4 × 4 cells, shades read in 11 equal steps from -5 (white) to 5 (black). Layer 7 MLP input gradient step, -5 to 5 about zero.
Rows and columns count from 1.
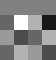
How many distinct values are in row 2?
4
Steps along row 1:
same same same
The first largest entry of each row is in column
1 4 2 4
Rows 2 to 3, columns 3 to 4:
-2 4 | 1 -2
